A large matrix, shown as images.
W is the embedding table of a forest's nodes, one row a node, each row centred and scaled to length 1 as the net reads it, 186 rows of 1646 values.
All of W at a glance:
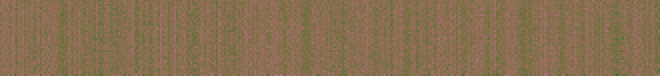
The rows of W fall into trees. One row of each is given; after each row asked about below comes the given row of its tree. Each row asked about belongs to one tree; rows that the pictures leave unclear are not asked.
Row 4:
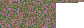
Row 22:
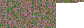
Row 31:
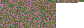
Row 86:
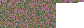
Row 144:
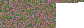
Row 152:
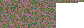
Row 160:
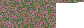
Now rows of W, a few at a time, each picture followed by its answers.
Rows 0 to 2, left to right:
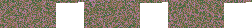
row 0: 22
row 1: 86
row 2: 152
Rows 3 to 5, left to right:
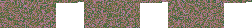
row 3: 31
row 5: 144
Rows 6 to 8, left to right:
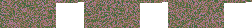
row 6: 160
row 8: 31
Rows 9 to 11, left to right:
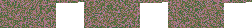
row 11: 160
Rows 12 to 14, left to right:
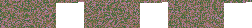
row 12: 4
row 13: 86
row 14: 22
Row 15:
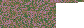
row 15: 160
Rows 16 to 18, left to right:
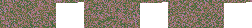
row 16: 160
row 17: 31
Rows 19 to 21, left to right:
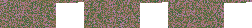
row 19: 152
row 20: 22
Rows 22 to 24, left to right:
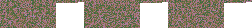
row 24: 22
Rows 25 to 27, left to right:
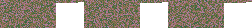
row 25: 152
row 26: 152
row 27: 86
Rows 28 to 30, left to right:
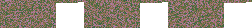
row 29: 31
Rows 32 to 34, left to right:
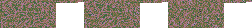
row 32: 86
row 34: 4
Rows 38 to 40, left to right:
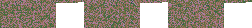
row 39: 152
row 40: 31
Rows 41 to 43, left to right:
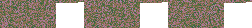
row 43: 160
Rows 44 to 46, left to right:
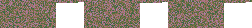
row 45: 152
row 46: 31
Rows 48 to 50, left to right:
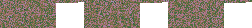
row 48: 152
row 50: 31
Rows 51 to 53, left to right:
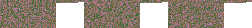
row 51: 22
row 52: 4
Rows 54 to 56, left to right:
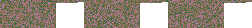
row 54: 31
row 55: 31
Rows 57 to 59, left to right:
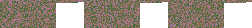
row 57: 4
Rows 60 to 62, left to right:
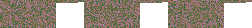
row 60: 31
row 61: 86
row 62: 86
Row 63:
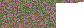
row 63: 86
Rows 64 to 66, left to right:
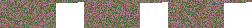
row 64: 31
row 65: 152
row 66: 160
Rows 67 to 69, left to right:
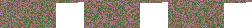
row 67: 152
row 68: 4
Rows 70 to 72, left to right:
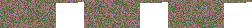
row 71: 152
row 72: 152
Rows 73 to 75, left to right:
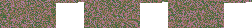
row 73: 4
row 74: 144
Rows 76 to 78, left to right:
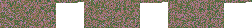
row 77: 31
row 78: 31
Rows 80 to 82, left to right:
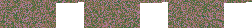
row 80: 22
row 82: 144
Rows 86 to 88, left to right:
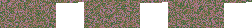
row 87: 22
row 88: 31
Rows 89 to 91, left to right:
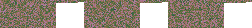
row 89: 31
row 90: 160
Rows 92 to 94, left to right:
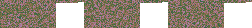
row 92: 86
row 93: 144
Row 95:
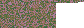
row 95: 86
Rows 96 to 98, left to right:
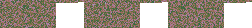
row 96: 86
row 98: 86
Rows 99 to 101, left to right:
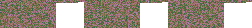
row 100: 31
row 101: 86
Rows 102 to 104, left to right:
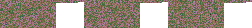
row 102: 86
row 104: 22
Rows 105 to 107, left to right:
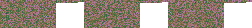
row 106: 86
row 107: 86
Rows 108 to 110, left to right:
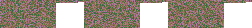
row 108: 22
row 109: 86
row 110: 86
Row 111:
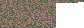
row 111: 144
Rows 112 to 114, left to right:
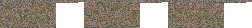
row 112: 152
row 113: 160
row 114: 86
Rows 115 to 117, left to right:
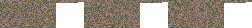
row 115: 4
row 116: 152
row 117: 31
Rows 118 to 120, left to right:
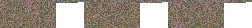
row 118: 31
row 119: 31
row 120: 160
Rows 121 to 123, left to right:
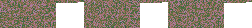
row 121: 31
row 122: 152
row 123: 86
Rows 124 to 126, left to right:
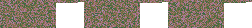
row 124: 160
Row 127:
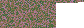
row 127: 86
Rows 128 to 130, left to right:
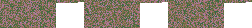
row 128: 31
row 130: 31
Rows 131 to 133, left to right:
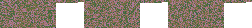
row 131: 160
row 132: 31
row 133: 152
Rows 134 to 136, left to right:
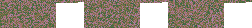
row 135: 152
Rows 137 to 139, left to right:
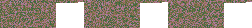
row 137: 86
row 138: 152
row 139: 4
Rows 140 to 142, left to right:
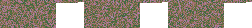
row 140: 160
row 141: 86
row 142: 4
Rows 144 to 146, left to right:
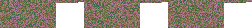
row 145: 31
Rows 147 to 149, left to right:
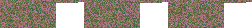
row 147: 86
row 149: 86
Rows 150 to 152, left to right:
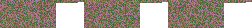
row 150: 31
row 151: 152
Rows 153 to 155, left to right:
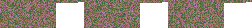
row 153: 31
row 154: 86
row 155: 22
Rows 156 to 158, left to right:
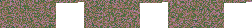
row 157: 86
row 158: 4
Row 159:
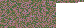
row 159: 22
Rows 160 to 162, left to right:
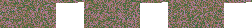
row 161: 31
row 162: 152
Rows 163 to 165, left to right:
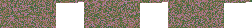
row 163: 22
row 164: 4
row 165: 31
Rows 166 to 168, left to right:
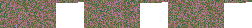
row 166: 144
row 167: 31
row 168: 31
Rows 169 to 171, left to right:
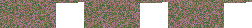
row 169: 86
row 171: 4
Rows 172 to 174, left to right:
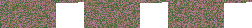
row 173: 160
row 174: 86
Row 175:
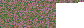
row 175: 86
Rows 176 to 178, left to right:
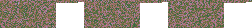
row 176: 4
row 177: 86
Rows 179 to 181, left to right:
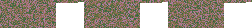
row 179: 31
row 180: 4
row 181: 152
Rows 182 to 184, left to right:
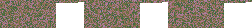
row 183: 86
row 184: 31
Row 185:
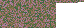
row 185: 86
